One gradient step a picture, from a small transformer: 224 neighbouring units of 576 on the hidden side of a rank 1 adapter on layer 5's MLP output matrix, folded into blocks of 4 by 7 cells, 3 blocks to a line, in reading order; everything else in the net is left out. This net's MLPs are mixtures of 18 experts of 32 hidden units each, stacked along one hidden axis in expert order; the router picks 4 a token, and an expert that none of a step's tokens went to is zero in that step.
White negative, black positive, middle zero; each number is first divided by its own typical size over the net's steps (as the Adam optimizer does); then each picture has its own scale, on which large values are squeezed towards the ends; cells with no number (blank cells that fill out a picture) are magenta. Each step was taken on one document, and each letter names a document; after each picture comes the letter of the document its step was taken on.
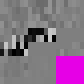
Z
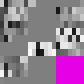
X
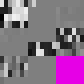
X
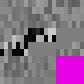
Z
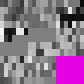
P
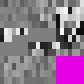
P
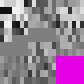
Z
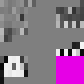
X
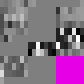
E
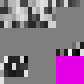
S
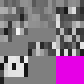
P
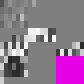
Z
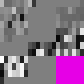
P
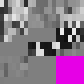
X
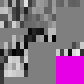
Z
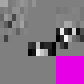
E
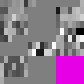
E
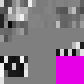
X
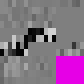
Z
